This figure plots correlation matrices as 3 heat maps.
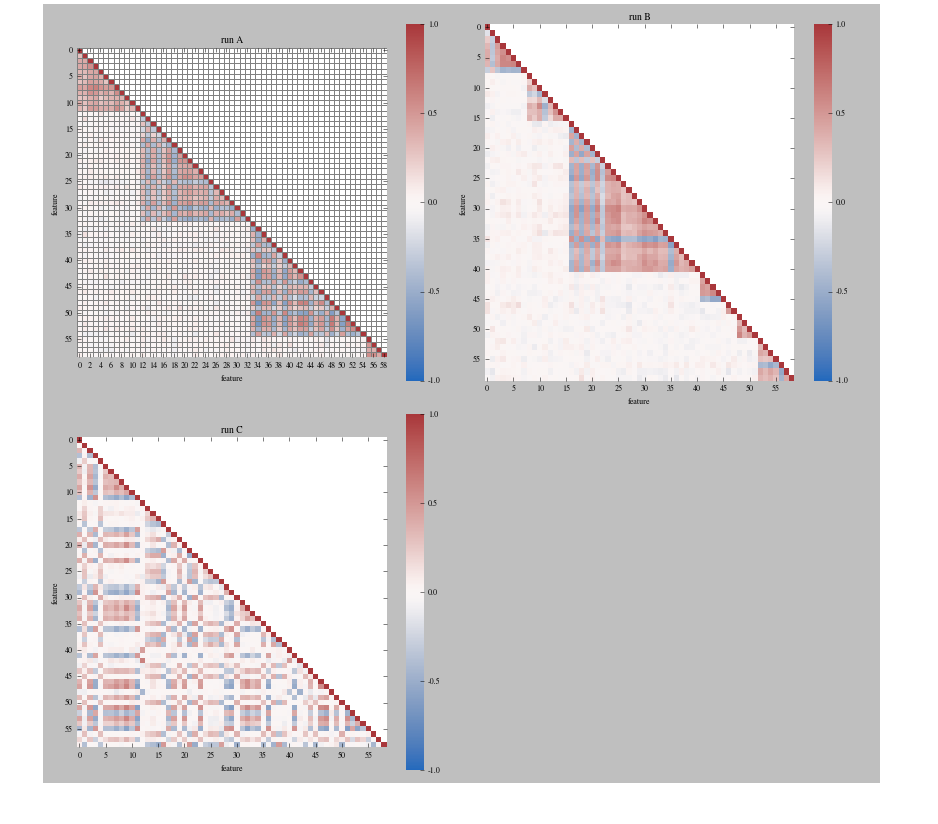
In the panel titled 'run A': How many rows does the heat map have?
59
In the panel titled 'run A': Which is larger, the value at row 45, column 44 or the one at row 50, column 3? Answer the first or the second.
the second
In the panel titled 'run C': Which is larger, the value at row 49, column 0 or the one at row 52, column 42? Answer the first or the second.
the first
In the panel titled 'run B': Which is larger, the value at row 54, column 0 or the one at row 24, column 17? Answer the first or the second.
the second
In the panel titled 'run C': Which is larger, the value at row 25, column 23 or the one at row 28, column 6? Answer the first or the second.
the first
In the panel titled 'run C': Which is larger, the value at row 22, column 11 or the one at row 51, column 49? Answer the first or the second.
the second
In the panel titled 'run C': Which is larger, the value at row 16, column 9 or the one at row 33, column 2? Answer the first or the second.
the second
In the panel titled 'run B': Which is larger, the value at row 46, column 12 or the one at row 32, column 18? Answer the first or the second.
the first
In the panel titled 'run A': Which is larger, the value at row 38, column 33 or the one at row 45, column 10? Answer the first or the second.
the first
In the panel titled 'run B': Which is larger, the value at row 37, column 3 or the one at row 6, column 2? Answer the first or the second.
the second
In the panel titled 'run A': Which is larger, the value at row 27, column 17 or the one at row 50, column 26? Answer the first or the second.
the first
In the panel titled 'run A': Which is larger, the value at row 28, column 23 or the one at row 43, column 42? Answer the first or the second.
the second
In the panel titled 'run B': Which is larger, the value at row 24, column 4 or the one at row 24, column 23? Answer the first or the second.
the second
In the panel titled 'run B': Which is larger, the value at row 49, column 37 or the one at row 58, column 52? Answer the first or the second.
the second
